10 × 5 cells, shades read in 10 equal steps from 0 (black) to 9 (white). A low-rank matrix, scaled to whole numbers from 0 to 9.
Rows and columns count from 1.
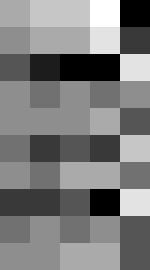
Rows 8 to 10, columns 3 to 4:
3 0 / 4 5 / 6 6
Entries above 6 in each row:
3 1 1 0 0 1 0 1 0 0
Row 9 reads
4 5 4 5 3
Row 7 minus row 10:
0 -1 0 0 1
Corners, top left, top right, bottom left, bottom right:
6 0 5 3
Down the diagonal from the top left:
6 6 0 4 3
